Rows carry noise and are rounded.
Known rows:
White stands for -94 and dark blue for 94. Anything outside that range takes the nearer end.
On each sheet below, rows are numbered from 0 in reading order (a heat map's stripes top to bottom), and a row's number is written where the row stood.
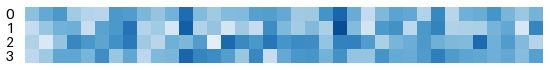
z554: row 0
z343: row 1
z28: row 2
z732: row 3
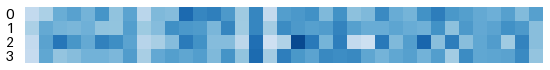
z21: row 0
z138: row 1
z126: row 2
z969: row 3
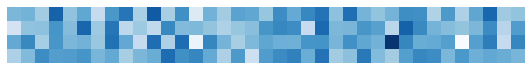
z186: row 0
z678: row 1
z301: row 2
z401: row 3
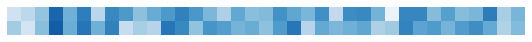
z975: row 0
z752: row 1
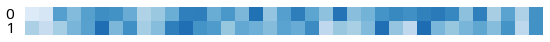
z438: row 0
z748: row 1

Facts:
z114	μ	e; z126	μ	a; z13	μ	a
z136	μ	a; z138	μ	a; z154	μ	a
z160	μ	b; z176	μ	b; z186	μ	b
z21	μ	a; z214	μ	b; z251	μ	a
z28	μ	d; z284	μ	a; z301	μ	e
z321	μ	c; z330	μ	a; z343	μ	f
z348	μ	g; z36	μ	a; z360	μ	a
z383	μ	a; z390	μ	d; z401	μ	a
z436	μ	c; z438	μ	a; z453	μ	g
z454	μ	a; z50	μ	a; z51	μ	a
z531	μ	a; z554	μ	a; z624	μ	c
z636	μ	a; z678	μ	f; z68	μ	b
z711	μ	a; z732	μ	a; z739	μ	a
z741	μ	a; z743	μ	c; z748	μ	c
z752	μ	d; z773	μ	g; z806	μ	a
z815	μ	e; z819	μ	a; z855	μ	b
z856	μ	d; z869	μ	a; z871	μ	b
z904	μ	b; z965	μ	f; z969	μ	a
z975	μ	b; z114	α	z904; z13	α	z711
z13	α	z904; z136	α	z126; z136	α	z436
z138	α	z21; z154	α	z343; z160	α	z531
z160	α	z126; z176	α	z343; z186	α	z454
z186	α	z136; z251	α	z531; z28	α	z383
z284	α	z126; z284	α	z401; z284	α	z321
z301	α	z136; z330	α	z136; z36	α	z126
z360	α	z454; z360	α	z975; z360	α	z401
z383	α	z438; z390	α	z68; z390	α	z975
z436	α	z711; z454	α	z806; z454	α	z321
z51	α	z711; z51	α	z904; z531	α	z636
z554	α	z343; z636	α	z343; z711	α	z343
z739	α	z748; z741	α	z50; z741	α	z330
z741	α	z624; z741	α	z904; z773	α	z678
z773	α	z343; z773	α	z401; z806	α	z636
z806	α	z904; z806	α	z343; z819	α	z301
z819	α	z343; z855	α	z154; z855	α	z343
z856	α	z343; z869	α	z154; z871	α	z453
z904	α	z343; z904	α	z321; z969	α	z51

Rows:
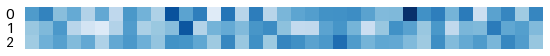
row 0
z330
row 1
z636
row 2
z869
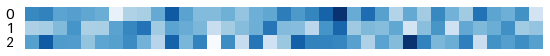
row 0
z454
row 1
z855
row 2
z136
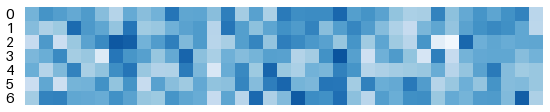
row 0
z360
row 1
z390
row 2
z436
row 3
z154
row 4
z856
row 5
z114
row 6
z36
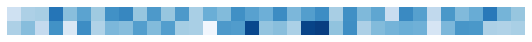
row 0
z871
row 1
z904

